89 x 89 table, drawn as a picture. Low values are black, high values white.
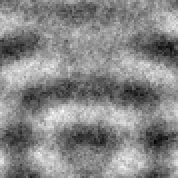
The middle left is the ninth with the highest average. No lone cell stands out from its neighbours. Rings spread out from the bottom middle. The values follow a bell shape. Horizontal stripes repeat 4 times down the table.
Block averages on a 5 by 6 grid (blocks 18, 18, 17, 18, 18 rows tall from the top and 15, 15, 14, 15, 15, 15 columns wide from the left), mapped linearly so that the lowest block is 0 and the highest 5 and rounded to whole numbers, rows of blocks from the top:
422234
144430
411103
143341
152251
